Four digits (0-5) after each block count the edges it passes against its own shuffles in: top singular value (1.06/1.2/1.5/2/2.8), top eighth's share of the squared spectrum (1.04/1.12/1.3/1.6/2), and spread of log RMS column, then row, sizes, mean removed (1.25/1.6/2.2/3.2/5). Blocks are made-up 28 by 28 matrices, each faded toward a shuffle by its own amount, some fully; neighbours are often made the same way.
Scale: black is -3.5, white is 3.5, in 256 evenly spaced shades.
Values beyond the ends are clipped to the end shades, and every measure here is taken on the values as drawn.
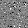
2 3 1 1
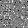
2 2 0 0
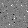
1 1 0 0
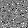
2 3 0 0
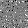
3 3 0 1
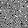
0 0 0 0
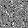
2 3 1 1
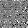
2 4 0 1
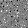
2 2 0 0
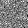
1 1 0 0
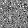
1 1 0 1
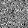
1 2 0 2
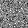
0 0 0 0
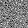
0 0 0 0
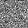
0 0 0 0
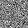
0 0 0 0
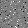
0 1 0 0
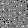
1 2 0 1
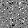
2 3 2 0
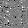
2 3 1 1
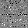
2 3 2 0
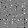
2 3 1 1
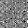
3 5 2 2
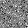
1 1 0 0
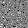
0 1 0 0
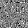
2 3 0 1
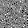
0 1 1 0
